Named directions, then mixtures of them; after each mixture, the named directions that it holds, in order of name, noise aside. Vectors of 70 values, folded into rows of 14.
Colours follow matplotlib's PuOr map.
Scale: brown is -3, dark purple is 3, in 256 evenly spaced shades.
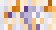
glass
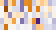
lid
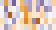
glass, lid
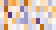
glass, lid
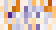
glass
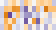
glass, lid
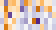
glass, lid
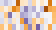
glass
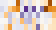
glass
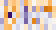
glass, lid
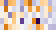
lid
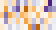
glass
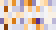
lid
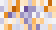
glass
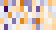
lid
